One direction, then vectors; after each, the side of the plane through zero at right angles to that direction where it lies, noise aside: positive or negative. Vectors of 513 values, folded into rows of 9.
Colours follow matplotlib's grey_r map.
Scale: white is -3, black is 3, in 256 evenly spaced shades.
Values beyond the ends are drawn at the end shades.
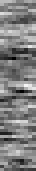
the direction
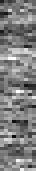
negative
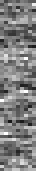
negative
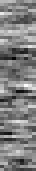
positive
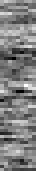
positive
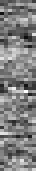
negative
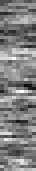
negative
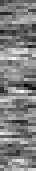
negative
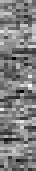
positive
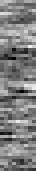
positive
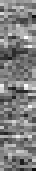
positive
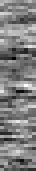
positive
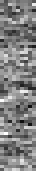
negative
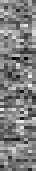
positive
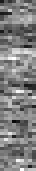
negative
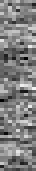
positive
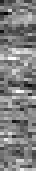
negative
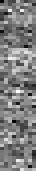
negative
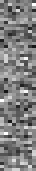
negative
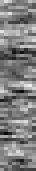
positive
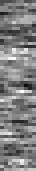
negative
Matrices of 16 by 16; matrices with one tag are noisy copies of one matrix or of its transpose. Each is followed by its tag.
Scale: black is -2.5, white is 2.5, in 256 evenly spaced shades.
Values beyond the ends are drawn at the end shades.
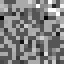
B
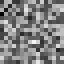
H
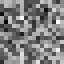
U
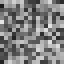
U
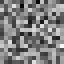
H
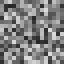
H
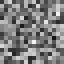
H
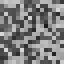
U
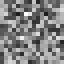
U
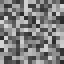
H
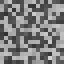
H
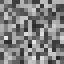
H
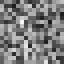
H
